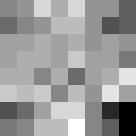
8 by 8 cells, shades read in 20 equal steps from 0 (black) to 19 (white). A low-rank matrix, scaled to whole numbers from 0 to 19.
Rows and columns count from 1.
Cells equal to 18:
0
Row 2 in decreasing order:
14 14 11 11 10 8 7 6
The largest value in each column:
15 14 16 16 19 12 17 17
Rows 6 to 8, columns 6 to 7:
11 17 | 10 3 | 10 7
